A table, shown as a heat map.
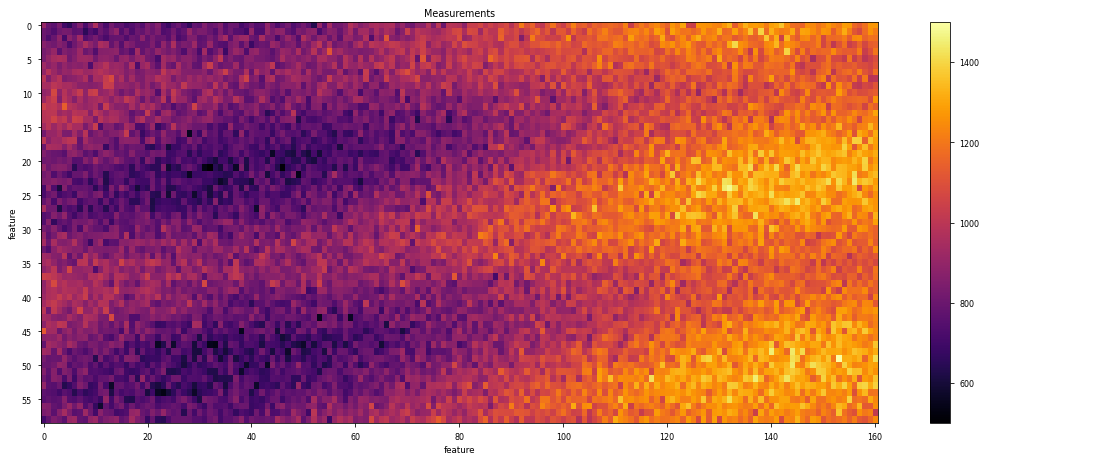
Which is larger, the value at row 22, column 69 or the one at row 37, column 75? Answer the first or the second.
the second
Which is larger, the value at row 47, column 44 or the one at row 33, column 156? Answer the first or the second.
the second
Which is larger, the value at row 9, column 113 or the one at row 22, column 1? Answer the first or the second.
the first
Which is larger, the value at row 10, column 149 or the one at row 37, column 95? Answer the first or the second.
the first
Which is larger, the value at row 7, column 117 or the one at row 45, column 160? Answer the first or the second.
the second
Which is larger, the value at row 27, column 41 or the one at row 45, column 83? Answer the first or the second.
the second
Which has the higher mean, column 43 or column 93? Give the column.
93
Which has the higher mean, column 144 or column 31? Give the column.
144
